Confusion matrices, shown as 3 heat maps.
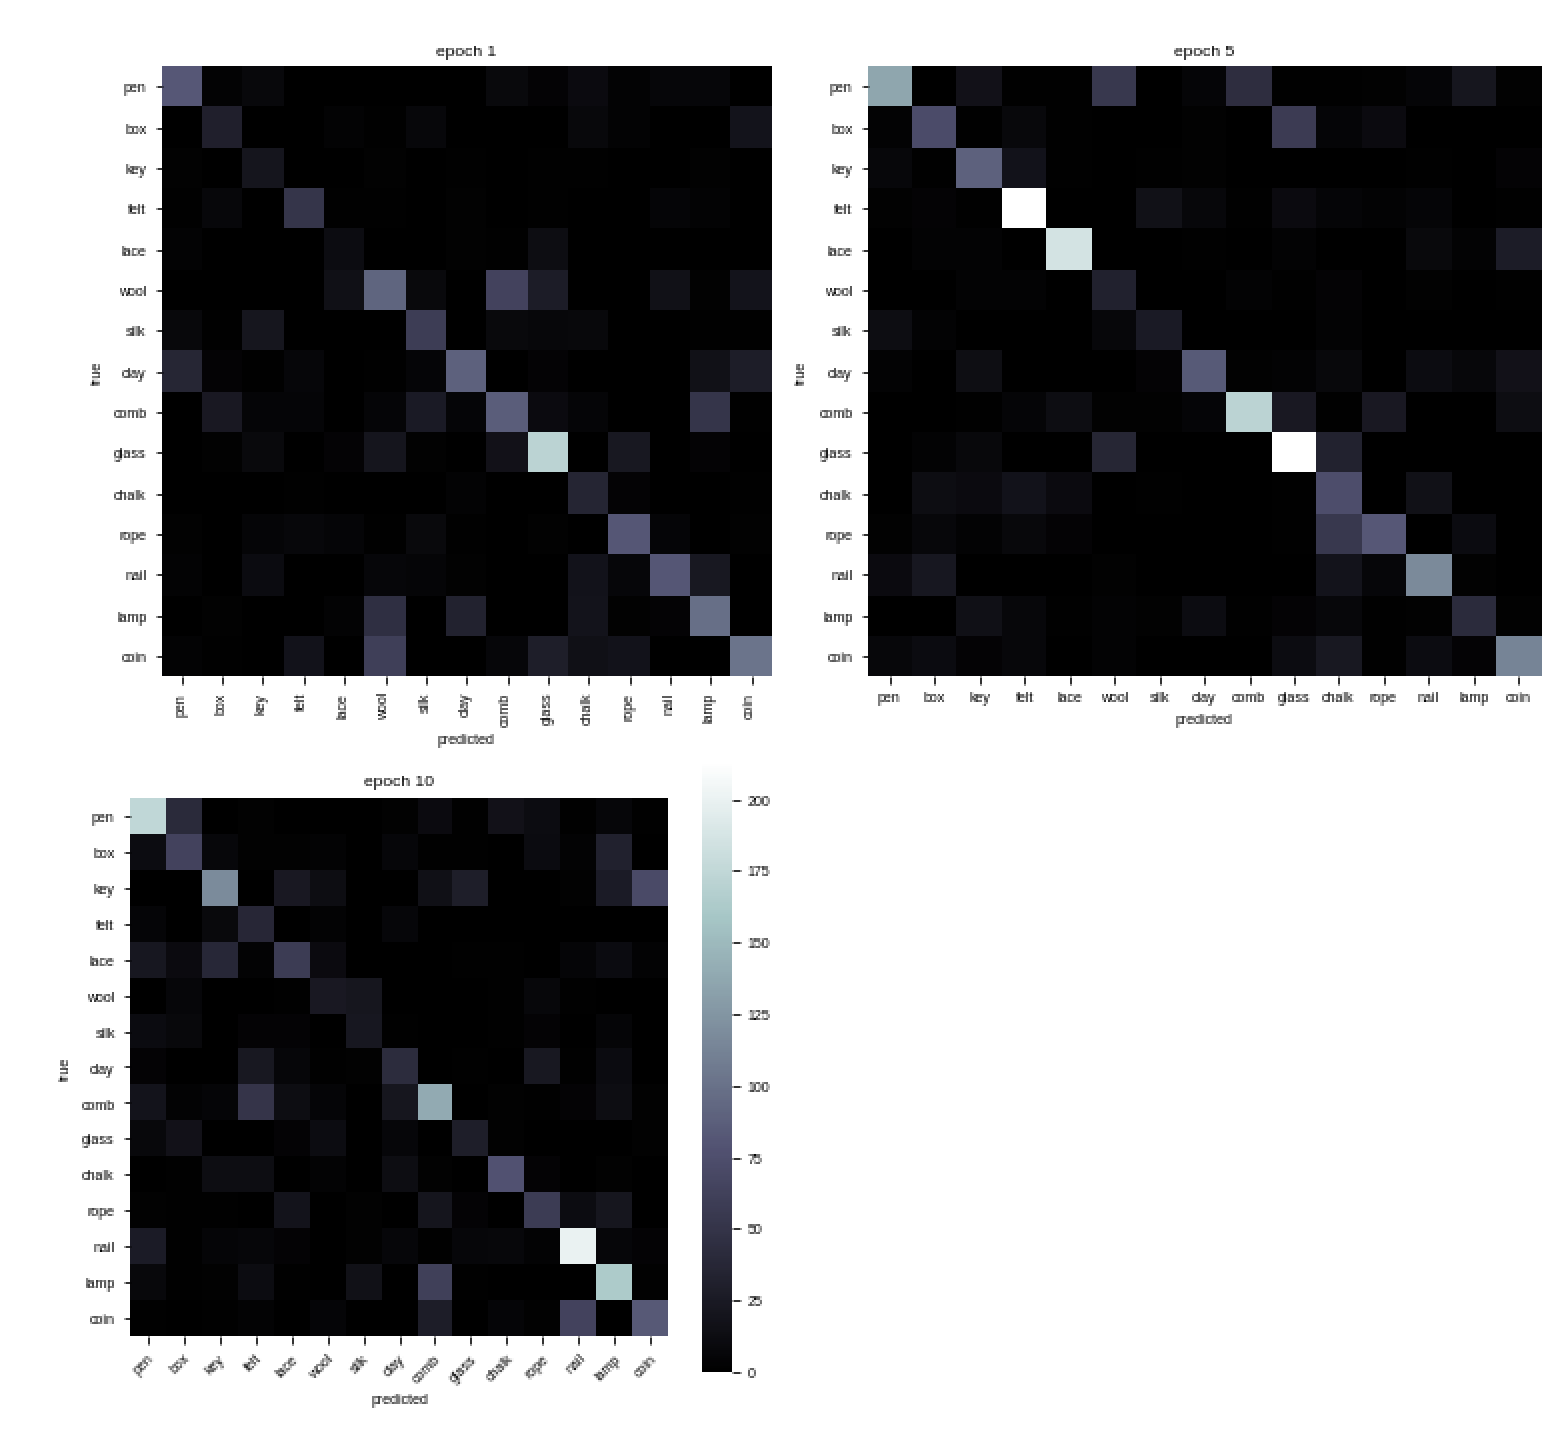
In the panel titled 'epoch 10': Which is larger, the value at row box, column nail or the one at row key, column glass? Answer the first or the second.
the second
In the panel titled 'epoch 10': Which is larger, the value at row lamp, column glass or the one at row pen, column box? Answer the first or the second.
the second
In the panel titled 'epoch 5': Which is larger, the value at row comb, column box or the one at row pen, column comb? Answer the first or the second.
the second
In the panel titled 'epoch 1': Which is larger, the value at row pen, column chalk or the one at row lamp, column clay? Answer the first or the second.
the second
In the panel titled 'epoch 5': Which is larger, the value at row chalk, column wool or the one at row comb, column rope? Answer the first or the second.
the second
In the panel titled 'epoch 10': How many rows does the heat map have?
15
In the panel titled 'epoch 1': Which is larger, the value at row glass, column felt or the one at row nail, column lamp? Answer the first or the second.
the second
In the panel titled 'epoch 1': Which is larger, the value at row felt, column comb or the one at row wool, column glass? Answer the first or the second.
the second
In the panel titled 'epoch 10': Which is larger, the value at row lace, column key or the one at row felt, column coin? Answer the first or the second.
the first
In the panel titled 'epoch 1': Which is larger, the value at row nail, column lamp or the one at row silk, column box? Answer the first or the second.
the first
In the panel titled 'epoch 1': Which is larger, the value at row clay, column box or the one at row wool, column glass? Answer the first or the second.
the second
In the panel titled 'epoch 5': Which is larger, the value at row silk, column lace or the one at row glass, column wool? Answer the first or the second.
the second
